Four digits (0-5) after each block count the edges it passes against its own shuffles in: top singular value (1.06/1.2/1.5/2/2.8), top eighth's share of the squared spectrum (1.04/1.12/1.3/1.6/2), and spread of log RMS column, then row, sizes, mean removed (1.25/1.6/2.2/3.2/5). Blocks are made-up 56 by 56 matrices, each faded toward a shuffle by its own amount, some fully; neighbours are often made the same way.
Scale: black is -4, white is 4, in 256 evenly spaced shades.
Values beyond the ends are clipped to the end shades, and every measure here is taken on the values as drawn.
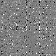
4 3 2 1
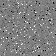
2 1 0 0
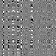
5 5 3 3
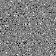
1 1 0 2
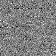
1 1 0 2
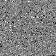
1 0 0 1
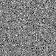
0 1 0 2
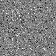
2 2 1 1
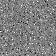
2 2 0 0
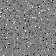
2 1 0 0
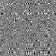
4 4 2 2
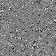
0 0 0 0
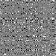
4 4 2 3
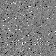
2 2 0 1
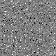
2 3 1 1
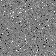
1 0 0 0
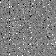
3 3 1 1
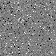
2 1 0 0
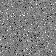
0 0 0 0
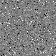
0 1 0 0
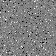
0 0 0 0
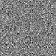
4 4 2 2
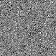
3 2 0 0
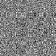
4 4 2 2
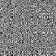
4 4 2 2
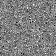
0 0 0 0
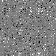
3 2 1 1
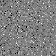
3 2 1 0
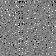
3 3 2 1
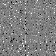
3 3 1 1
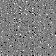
3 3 1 1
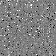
3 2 1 0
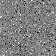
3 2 0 0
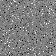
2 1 0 0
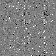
3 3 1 0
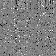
3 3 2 1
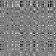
5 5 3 3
